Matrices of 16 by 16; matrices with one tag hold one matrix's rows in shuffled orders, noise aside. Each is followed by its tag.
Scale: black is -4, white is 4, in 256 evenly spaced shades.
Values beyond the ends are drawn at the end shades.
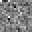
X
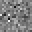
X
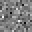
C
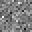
C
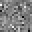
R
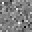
C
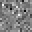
C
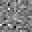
X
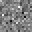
C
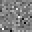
C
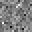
C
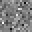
C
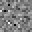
X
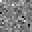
R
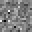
X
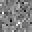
C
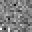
X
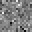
C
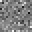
R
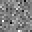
C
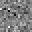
X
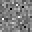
C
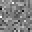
R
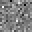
C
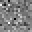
X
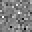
C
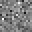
C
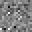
X
